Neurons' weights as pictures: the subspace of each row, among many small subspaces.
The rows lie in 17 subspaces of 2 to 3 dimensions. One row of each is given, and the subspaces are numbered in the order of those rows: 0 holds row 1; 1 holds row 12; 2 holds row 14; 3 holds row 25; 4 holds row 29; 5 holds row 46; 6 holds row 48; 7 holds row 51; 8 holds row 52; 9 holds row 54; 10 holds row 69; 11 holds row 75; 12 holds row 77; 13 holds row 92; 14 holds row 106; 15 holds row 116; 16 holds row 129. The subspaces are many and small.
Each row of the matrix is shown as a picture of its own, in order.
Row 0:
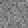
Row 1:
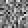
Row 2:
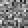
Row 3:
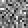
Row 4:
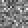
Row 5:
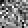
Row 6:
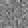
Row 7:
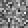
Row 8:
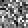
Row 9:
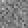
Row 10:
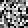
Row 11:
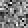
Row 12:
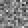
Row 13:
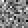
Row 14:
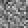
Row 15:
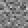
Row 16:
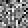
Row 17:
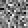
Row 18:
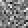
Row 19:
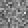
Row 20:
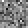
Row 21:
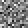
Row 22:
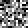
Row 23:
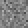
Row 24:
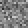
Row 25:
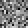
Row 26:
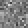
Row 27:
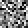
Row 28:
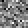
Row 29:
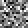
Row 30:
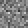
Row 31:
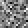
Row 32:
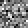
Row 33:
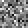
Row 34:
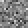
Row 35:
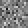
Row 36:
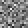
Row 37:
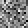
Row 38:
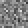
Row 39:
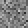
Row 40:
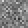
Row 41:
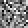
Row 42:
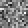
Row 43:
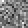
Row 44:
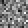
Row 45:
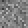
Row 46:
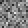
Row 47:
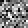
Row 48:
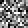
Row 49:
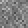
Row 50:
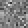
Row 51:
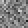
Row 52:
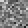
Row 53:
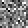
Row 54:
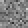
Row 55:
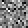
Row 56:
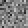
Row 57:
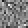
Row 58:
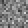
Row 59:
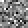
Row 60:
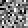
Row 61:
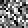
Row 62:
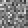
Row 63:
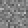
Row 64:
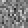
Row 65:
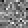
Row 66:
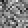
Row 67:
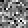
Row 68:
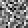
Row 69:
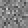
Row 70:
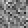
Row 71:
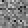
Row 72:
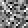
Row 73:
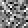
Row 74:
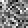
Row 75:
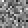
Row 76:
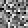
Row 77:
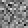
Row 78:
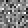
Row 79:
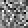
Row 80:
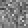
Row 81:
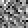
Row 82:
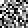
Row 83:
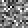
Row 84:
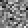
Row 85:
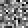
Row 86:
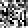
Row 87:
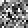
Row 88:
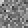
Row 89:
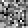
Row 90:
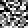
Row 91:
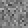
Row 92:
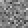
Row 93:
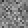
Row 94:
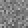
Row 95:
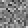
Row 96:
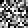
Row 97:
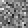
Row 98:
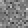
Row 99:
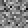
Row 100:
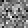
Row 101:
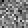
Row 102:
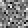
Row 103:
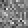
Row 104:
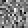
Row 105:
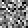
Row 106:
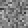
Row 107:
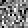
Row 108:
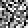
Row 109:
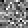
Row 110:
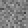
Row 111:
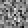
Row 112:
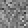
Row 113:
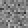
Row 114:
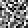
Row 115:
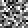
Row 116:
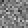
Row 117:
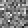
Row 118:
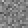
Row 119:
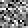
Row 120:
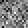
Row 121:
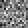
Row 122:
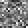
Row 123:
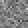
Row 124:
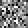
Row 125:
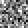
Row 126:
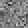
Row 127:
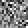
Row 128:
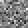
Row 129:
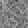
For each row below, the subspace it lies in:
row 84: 8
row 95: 16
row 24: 5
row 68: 16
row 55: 8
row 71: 4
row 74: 16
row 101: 15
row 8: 7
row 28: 12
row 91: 11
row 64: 0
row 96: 6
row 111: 0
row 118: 3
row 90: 4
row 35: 10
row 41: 11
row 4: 4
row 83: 4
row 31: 12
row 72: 12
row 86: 3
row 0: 5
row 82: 15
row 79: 11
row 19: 14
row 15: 4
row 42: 14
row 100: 5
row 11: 2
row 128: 13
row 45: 10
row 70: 2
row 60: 0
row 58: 14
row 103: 3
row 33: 11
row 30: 15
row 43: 10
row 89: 3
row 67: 13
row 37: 7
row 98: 9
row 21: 3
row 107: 0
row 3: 15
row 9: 10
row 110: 6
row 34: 13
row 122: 8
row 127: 13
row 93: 6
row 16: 1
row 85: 1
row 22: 1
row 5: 10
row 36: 3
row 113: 6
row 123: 12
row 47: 5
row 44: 14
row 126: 2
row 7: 14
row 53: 8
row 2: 0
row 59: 13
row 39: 7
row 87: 5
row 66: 16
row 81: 2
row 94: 3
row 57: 9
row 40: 6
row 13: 11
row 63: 6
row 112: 7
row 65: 9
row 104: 0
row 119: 12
